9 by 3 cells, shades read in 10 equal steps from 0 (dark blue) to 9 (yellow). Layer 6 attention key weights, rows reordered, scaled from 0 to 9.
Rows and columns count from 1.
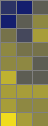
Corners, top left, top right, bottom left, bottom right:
1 3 9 5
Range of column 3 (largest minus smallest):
3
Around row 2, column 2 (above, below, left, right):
0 2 0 5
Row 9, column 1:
9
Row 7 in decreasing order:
6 6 6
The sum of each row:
4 8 12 13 13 13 18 16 20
